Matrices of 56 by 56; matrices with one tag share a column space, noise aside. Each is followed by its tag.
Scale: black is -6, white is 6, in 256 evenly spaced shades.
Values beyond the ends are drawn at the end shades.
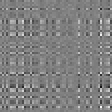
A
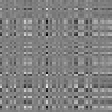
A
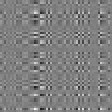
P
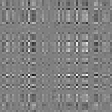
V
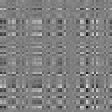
A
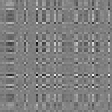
V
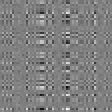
P
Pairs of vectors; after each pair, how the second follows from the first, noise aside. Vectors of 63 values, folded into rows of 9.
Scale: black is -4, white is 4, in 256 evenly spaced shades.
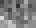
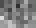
copied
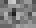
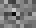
sign-scrambled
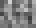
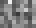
copied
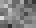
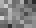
copied
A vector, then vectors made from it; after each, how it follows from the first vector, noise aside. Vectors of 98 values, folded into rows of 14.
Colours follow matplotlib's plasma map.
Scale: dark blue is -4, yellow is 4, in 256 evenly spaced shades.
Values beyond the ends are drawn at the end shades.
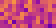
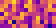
scaled up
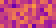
wrapped around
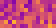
negated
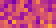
negated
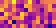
scaled up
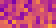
negated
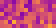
negated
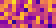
scaled up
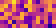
scaled up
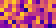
scaled up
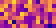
scaled up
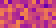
wrapped around
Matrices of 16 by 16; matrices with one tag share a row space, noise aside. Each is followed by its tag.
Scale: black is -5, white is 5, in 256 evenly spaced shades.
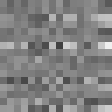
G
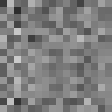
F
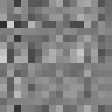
F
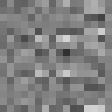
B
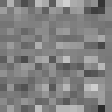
B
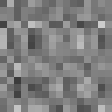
F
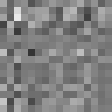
F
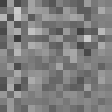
F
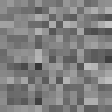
G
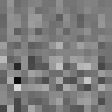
F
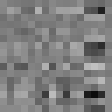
B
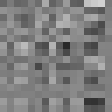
B
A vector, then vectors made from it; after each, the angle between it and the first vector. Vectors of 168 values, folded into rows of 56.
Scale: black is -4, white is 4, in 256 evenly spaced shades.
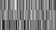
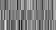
orthogonal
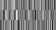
orthogonal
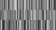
nearly parallel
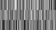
nearly parallel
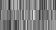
partly aligned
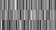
nearly parallel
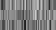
partly aligned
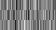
orthogonal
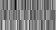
nearly opposite
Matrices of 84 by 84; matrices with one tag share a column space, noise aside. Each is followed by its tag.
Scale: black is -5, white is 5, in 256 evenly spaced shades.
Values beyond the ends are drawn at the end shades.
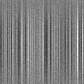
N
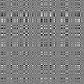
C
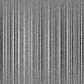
N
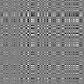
C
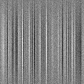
N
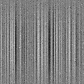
N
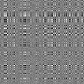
C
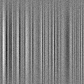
N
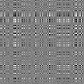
C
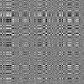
C
